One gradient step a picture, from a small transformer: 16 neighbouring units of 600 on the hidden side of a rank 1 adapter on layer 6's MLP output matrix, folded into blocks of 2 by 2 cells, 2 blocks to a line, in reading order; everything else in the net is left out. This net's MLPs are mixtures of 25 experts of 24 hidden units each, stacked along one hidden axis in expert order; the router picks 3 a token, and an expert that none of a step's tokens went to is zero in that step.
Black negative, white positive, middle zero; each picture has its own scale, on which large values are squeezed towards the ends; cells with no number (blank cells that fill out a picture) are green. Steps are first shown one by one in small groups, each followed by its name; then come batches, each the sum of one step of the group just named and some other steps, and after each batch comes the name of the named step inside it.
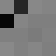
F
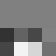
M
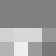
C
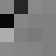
F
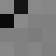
F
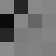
F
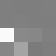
C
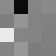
C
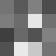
M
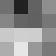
C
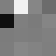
M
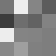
C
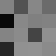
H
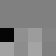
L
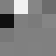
L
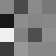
H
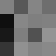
H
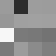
L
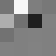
L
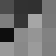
L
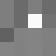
L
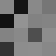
H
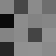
H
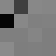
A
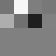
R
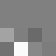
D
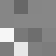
D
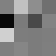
R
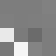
D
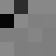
A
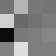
D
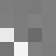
D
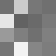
D
